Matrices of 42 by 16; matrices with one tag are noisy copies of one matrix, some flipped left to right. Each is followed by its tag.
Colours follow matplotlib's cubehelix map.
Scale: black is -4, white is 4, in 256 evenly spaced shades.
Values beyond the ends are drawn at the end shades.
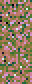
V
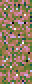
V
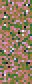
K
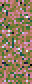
K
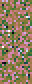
K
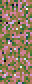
V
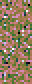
K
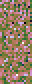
V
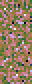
V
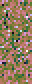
K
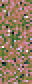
K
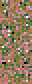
K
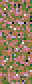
V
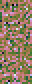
V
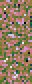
V
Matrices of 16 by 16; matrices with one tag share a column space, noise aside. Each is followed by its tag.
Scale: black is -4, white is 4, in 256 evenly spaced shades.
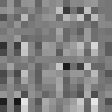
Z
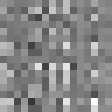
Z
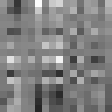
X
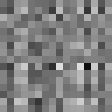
Z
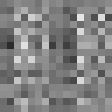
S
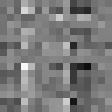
Z
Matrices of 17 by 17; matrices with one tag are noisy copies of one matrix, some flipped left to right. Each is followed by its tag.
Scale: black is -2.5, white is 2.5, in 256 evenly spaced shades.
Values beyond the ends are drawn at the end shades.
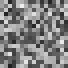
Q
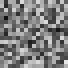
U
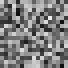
U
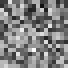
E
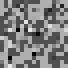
Q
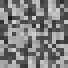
E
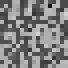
E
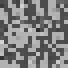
E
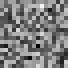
U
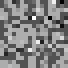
E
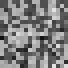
E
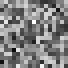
Q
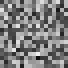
U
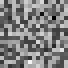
U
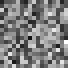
E
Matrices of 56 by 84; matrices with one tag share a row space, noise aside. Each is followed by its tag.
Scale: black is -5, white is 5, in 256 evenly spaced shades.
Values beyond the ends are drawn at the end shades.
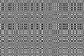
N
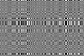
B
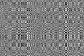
B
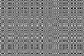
N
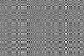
B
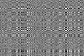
B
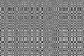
N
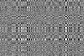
B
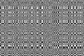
N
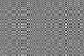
B
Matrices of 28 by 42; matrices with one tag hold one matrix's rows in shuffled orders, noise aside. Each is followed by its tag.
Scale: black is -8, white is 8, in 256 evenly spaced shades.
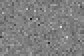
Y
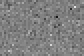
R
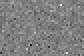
Y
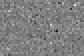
R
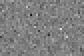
Y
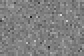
Y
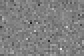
Y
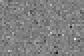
R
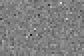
Y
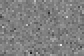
Y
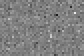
R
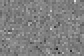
R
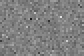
Y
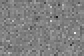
R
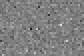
Y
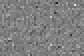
R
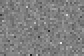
Y
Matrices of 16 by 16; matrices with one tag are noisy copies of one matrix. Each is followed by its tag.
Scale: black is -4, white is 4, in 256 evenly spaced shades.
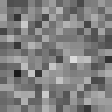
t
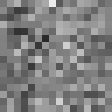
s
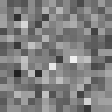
t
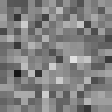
t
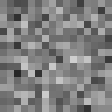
t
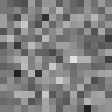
t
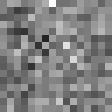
s
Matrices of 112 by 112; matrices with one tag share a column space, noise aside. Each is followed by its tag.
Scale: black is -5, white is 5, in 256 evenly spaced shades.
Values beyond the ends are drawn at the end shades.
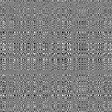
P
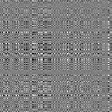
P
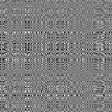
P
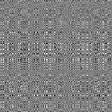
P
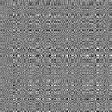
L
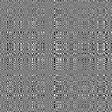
P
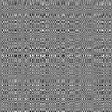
L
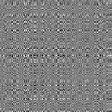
L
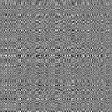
L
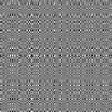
L
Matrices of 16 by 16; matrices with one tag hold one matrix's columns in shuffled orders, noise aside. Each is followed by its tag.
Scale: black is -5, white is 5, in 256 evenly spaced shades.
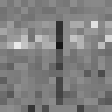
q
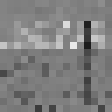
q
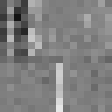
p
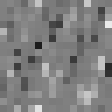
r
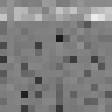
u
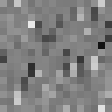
r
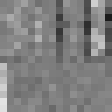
p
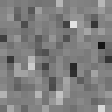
r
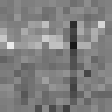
q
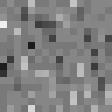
r
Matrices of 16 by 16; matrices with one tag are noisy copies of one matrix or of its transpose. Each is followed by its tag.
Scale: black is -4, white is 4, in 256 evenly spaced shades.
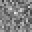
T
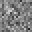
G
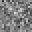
T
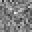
T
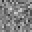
T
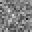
T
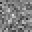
T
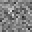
G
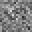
G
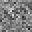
G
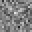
T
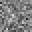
T
